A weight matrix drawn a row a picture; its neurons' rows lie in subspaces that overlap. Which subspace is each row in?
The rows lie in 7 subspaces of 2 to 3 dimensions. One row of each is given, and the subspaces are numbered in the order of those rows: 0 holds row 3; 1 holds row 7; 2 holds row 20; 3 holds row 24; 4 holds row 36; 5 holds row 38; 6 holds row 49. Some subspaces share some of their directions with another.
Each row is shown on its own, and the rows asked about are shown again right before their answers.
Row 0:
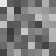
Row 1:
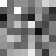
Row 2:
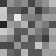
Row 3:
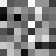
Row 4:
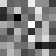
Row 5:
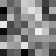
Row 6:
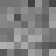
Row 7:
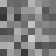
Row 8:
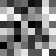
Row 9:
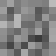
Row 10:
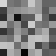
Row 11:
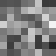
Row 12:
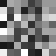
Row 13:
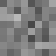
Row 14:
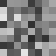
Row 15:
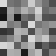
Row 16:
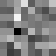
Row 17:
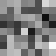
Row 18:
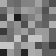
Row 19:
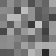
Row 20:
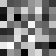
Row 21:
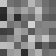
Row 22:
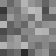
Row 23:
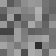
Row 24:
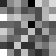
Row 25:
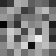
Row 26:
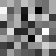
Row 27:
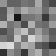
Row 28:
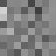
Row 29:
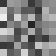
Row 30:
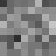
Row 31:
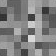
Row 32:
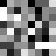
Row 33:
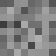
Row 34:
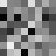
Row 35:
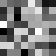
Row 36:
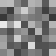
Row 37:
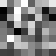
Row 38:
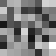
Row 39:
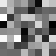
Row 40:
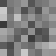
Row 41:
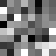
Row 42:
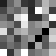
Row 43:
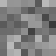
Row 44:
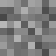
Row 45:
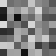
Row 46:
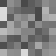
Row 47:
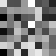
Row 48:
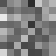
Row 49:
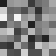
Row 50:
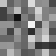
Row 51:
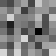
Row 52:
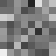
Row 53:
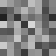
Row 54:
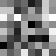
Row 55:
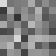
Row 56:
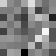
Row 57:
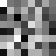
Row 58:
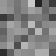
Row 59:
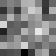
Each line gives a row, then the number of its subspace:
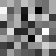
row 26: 2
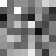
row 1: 6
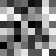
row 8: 4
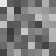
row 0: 4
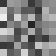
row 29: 1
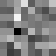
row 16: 6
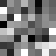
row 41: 3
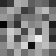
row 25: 4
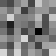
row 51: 3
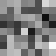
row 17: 5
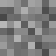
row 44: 4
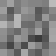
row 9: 4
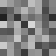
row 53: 4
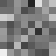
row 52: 3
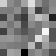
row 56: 2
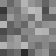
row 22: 6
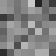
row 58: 3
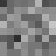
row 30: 5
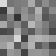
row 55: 5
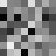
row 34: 5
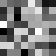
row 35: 6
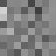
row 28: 2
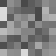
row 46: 6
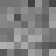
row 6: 2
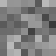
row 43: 5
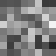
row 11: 5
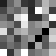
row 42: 2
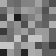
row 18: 2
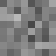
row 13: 0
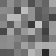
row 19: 0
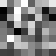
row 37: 6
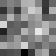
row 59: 6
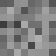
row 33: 4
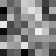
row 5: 6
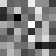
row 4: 0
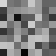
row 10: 2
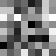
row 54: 4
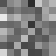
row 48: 3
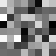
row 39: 5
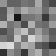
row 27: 2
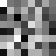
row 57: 5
